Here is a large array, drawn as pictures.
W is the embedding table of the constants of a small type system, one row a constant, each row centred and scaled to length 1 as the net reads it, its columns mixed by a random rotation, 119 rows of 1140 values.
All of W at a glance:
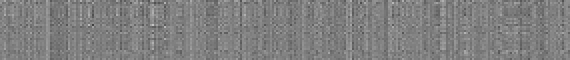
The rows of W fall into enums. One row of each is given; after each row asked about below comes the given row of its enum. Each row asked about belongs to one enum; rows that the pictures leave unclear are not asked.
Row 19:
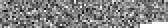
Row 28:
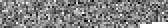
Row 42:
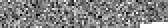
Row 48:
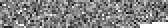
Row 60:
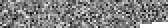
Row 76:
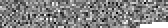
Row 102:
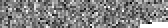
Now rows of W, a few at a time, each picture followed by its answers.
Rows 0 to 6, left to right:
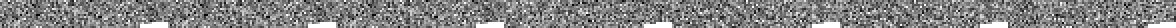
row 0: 42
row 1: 42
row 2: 42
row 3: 28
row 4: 19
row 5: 19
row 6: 76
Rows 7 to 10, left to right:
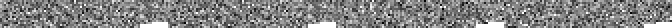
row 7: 19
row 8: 19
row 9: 102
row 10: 48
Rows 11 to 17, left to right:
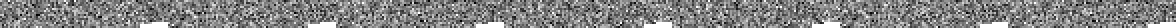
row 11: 42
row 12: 60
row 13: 28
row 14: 102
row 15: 102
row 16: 60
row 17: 28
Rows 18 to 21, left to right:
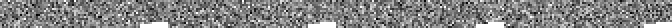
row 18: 42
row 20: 102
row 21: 60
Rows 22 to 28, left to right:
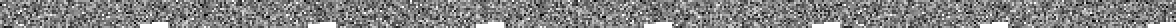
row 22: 48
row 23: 42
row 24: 19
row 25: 42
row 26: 60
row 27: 48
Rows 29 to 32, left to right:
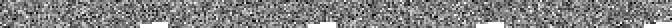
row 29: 60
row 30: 28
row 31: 42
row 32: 102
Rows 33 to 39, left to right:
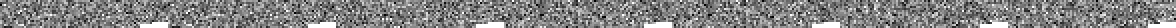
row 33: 48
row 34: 48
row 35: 76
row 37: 42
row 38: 102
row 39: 102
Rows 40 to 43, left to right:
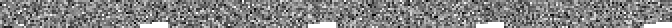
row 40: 48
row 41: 19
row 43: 76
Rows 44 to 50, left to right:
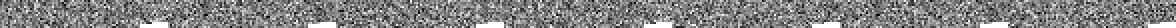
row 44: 102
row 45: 42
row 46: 19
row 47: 102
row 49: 42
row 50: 60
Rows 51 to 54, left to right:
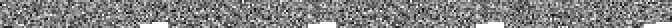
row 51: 48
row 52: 19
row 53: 19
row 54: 76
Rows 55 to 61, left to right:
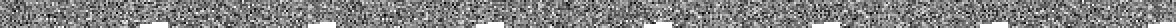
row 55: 76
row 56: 19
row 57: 76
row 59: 60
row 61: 19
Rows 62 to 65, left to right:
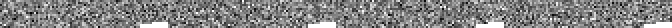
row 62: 60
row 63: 19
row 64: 102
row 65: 76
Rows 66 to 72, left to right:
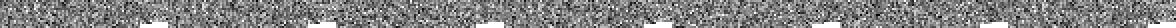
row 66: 102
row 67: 102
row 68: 19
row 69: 102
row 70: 48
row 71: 42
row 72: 102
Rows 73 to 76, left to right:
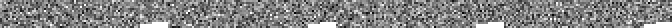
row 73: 19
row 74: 48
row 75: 60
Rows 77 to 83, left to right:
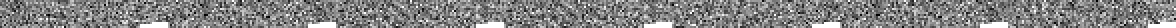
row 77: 76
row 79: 19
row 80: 19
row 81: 48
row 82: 42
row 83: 102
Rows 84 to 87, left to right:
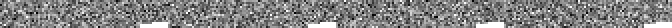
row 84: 60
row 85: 48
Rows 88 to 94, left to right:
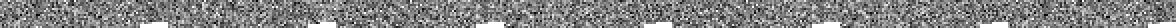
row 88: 42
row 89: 102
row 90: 19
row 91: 60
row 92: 19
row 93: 60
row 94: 42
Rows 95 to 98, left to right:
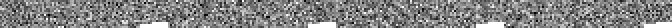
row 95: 76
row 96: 42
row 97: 19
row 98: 60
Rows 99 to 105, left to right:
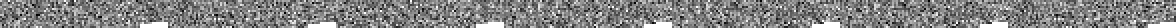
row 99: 42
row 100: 76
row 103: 102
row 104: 102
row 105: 76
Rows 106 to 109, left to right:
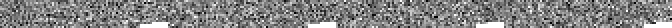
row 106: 76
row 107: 60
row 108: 42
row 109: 102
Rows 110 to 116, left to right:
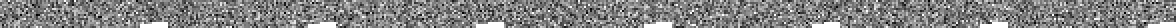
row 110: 42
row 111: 76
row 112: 60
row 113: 19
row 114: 48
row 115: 102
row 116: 76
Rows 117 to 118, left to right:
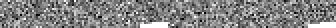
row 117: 42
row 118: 60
